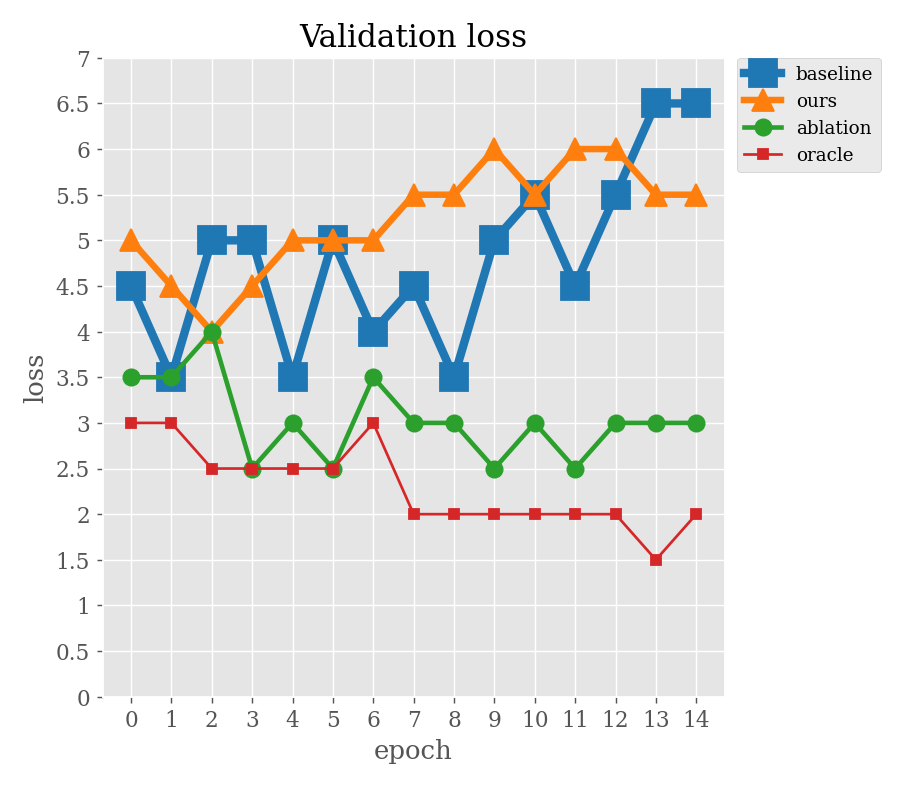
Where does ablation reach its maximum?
2
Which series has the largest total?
ours
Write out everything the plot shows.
Title: Validation loss
x-axis: epoch, ticks 0 1 2 3 4 5 6 7 8 9 10 11 12 13 14
y-axis: loss, ticks 0 0.5 1 1.5 2 2.5 3 3.5 4 4.5 5 5.5 6 6.5 7
Legend: baseline, ours, ablation, oracle
Values:
baseline: 4.5 3.5 5 5 3.5 5 4 4.5 3.5 5 5.5 4.5 5.5 6.5 6.5
ours: 5 4.5 4 4.5 5 5 5 5.5 5.5 6 5.5 6 6 5.5 5.5
ablation: 3.5 3.5 4 2.5 3 2.5 3.5 3 3 2.5 3 2.5 3 3 3
oracle: 3 3 2.5 2.5 2.5 2.5 3 2 2 2 2 2 2 1.5 2
